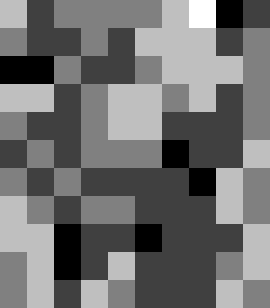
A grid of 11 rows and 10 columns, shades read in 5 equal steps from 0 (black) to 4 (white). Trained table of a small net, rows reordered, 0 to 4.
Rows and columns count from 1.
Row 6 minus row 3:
1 2 -1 1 1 0 -3 -2 -2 1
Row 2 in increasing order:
1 1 1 1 2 2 2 3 3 3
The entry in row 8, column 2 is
2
